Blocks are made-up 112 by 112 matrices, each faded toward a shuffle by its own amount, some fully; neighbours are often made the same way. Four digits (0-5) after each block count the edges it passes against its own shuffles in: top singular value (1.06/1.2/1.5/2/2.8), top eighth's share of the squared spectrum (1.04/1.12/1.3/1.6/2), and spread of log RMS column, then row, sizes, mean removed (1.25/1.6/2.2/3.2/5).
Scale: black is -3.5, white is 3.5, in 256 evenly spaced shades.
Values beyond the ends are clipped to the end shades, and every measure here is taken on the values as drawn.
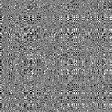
5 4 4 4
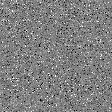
3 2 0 0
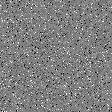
2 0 0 0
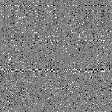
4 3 1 2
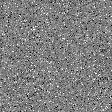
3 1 0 0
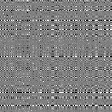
5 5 3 4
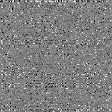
4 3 1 2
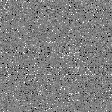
4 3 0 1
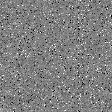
1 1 1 0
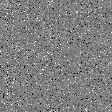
1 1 1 0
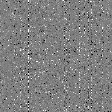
3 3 3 1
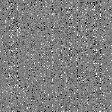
2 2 3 1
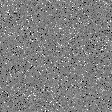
2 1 0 0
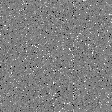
2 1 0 0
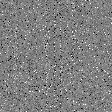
1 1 1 0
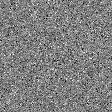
0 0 0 0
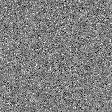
0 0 0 0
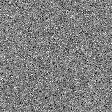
0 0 0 0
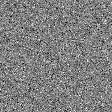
0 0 0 0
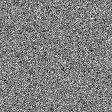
0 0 0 0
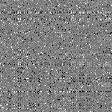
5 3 2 2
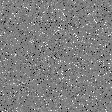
0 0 0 0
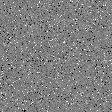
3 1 0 0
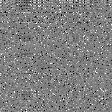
4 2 1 2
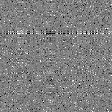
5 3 1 2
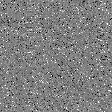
3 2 0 1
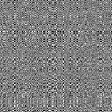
5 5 4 4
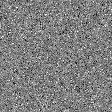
1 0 0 0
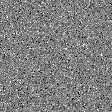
3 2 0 0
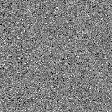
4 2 1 1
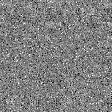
3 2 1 0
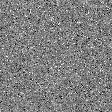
1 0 0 0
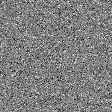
1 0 0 0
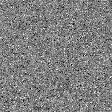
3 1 0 0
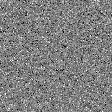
3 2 0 0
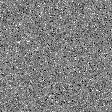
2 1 0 0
